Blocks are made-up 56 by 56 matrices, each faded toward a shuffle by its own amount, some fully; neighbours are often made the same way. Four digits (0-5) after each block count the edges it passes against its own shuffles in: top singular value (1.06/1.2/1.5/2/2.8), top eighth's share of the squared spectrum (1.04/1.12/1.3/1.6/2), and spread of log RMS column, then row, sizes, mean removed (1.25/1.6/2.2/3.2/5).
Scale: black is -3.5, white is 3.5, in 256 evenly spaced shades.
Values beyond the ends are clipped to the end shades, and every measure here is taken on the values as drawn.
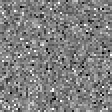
0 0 0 0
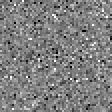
0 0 0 0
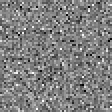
2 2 0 1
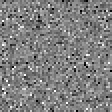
2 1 0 1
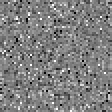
3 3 1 0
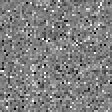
1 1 0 0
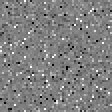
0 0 0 0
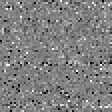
3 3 0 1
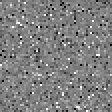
0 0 0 0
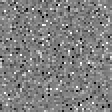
0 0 0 0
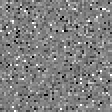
1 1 0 0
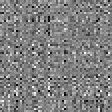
4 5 3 3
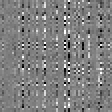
4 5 4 2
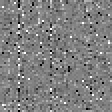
3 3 1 0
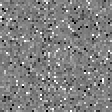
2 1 0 0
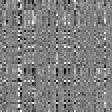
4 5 4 2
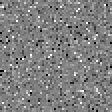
1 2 0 0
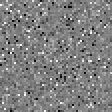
0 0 0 0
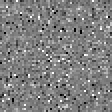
3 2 1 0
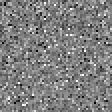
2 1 0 0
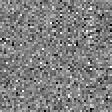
3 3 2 1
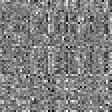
4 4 2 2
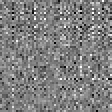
4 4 3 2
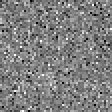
1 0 0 0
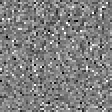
3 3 1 1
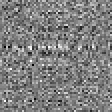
4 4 2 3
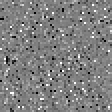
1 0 0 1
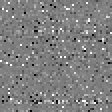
3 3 0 1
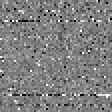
2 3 0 2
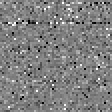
2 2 0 1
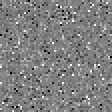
0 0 0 0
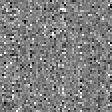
2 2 2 0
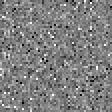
1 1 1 0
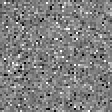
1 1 1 0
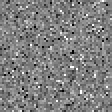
1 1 1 0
